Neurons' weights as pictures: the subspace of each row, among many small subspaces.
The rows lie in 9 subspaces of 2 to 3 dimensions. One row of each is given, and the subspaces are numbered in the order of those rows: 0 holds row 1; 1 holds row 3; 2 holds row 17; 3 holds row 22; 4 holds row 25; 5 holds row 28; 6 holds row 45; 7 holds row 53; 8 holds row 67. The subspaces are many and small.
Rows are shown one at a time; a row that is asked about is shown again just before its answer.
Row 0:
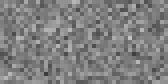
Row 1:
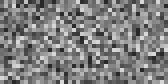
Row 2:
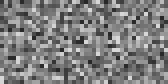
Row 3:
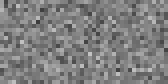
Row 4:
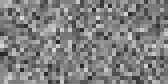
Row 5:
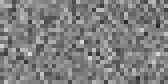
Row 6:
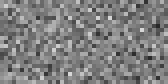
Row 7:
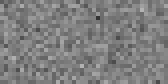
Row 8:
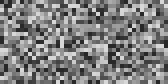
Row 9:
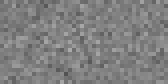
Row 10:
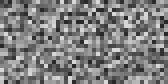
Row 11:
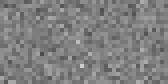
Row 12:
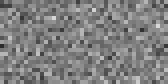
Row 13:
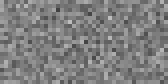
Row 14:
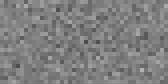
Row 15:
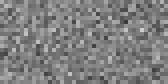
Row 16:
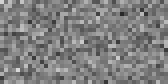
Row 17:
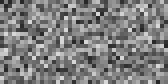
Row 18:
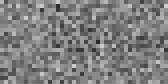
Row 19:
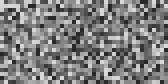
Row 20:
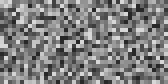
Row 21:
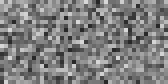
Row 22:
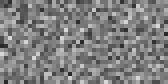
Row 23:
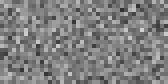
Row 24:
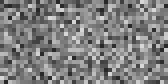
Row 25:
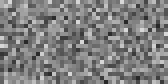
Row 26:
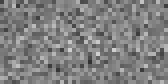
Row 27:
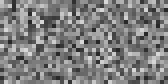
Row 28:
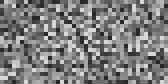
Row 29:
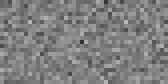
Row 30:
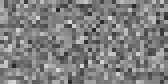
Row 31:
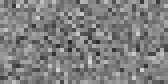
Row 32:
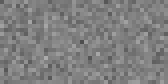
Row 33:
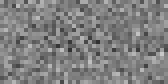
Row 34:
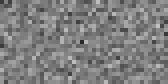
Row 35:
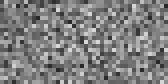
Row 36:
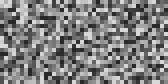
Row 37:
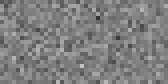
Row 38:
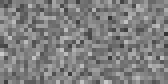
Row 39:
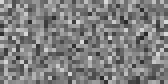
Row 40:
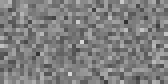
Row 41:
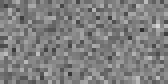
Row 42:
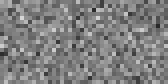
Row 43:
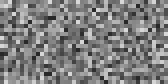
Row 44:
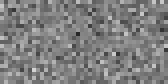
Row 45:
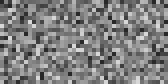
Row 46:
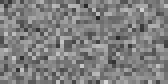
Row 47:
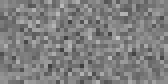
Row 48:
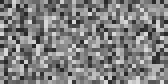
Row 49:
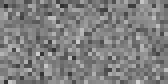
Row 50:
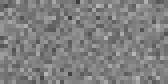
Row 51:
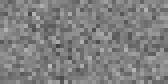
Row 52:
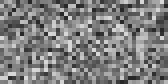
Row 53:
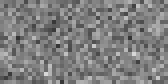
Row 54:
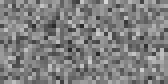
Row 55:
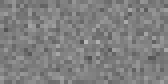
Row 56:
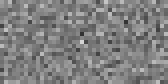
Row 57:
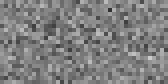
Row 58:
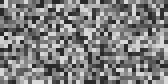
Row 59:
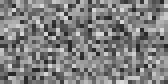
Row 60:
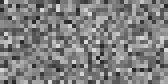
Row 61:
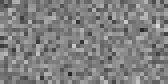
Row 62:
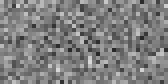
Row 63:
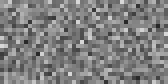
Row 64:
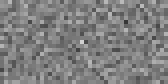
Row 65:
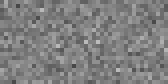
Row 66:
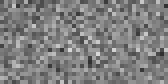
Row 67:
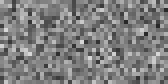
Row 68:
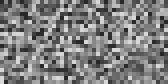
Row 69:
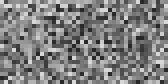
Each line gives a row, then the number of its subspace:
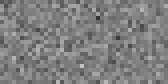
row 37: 2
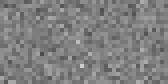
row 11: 1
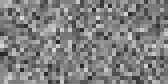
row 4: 8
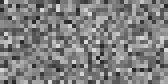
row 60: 1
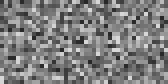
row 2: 2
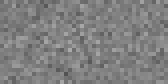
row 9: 0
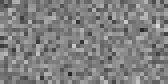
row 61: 6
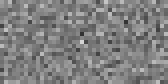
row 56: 4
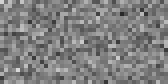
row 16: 2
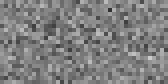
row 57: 6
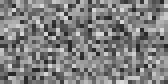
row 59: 5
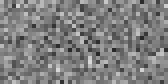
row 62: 0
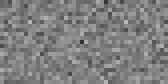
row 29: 4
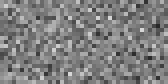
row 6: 6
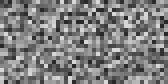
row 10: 3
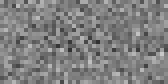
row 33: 0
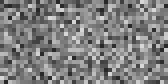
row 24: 1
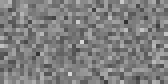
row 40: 4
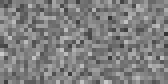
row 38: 3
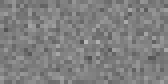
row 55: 8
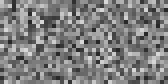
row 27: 8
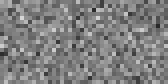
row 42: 8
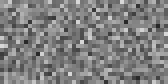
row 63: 4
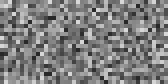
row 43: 4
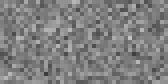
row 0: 7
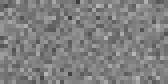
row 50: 6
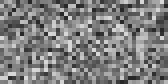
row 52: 5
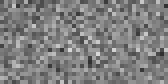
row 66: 0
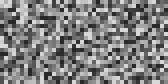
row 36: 3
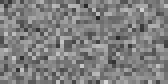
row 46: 2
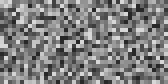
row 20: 3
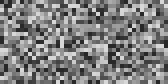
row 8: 2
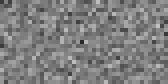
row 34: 3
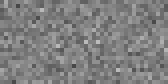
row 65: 1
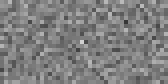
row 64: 4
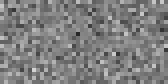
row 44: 1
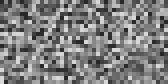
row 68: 2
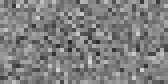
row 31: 0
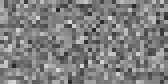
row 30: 5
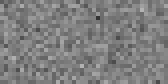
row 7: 2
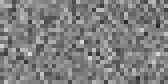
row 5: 8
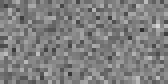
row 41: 6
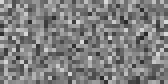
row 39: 7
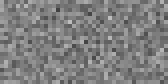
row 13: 5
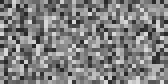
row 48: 7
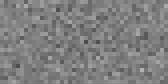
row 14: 5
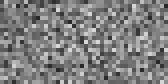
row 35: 5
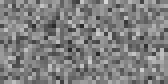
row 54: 6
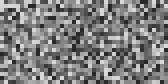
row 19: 1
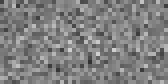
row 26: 0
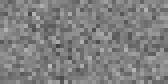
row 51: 8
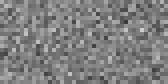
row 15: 7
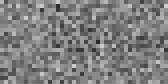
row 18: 1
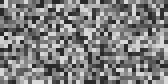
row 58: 1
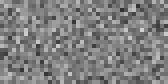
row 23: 7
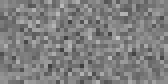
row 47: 3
